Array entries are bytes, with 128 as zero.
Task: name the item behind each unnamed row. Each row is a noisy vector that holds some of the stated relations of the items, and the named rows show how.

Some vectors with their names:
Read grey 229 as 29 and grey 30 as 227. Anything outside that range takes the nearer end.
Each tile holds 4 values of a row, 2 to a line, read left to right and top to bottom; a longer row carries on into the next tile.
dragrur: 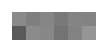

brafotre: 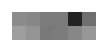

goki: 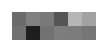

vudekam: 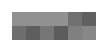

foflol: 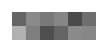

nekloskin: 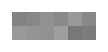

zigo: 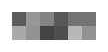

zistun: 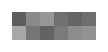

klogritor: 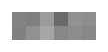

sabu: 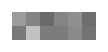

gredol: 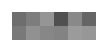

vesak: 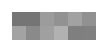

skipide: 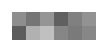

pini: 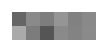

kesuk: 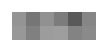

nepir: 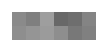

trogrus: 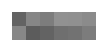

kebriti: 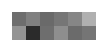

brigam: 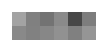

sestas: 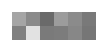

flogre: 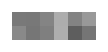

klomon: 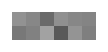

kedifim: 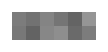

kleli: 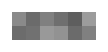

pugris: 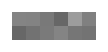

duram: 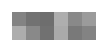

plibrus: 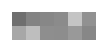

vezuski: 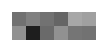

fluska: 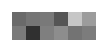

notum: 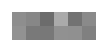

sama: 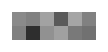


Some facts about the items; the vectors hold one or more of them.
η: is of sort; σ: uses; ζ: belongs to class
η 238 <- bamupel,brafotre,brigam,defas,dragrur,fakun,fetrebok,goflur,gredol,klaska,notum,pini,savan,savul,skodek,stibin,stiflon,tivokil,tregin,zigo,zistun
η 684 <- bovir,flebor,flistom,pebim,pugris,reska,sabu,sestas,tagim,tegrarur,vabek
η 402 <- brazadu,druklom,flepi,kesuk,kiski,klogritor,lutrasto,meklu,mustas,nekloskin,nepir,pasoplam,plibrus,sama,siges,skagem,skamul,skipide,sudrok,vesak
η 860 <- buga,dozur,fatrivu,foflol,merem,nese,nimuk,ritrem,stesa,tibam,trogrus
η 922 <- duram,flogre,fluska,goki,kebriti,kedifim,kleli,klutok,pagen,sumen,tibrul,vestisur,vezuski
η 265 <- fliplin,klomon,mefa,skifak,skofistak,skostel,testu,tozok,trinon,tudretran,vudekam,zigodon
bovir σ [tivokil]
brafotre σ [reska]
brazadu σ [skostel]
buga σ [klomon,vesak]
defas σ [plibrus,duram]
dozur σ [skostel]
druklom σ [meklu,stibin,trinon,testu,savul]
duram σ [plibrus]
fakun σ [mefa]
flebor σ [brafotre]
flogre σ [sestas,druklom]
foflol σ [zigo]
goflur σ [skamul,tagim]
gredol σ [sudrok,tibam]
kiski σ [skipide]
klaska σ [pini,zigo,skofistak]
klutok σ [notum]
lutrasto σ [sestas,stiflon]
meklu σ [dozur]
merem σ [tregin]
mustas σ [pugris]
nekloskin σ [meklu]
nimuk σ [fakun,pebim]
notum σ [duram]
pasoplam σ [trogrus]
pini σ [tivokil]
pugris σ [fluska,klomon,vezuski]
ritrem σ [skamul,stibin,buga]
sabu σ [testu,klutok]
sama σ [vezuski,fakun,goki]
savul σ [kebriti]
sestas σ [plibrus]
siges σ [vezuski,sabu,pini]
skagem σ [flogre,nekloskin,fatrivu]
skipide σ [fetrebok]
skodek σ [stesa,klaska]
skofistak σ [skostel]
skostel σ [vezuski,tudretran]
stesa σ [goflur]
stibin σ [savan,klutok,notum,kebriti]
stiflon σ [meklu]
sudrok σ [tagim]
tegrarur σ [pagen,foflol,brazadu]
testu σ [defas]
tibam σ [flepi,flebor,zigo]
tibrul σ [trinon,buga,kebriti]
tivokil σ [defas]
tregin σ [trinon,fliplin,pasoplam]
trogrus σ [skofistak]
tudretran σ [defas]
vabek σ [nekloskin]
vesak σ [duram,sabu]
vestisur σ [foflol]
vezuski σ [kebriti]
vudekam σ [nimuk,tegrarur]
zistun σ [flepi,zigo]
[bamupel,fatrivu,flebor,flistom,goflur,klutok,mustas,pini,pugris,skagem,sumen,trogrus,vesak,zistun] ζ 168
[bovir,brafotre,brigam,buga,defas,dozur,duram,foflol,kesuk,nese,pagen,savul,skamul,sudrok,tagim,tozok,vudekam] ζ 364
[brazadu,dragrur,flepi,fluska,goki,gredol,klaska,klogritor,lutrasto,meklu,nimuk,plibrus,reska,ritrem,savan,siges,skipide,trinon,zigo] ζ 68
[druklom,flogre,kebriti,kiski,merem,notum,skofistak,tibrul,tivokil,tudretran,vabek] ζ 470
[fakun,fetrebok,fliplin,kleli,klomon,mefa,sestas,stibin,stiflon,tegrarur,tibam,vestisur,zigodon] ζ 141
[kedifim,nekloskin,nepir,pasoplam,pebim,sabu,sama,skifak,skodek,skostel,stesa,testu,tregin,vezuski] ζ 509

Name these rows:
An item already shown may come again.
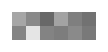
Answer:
sestas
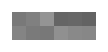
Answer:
skodek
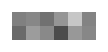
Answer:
trinon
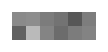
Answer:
flistom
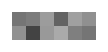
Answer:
mustas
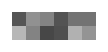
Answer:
zigo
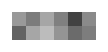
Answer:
kiski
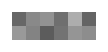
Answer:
klaska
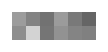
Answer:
bovir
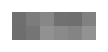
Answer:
goflur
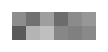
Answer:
skipide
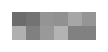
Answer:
vesak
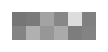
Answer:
lutrasto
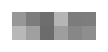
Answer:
defas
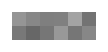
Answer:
tregin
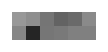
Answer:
fakun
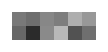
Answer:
tibrul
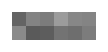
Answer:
trogrus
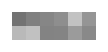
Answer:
plibrus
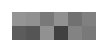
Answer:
mefa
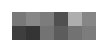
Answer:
nimuk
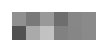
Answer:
skipide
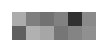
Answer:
fetrebok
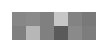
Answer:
tudretran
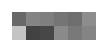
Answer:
pagen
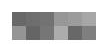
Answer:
klutok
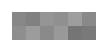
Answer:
nekloskin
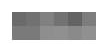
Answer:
goflur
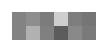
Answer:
tudretran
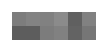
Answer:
merem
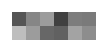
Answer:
flepi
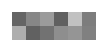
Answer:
brazadu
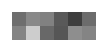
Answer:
flebor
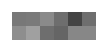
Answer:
tibam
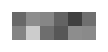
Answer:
flebor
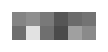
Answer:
reska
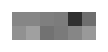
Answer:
brafotre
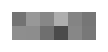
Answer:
skofistak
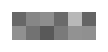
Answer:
klaska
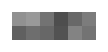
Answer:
pebim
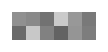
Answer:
testu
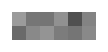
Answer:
nese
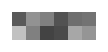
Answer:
zigo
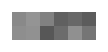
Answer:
tegrarur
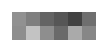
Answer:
tagim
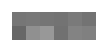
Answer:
stesa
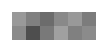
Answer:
savul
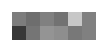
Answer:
ritrem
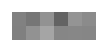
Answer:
klogritor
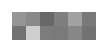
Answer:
sabu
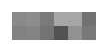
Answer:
skostel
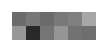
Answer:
kebriti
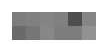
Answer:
bamupel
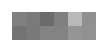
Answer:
savan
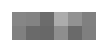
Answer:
dozur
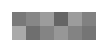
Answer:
pasoplam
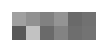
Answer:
vabek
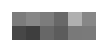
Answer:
nimuk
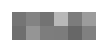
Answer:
fatrivu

